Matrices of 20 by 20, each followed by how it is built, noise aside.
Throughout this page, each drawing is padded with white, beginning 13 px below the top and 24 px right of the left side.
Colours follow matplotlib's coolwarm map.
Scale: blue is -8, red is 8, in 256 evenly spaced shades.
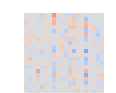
uneven columns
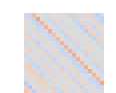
Toeplitz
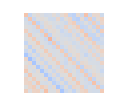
Toeplitz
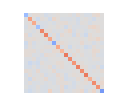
diagonal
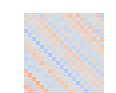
Toeplitz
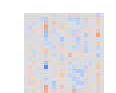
uneven columns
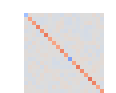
diagonal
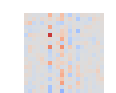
uneven columns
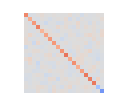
diagonal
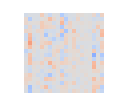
uneven columns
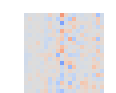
uneven columns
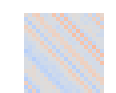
Toeplitz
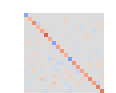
diagonal
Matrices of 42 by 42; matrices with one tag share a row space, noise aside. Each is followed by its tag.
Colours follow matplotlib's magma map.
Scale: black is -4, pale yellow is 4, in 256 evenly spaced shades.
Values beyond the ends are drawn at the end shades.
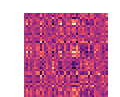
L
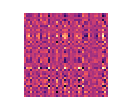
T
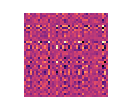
T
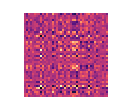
L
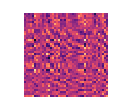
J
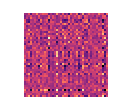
T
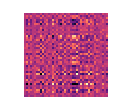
L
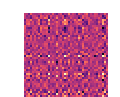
T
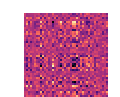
L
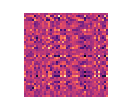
J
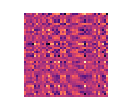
J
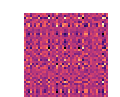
T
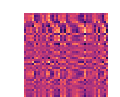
J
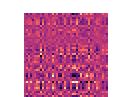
L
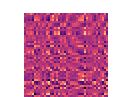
J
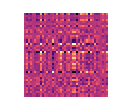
L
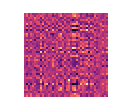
L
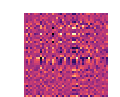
L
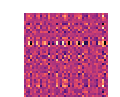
T
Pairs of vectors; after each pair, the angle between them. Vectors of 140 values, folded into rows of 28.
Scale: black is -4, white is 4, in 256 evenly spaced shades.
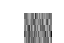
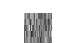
partly opposed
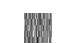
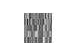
orthogonal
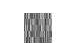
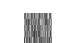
partly aligned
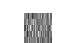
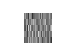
nearly parallel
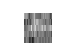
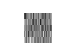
partly opposed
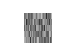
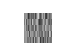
partly aligned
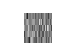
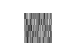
partly opposed
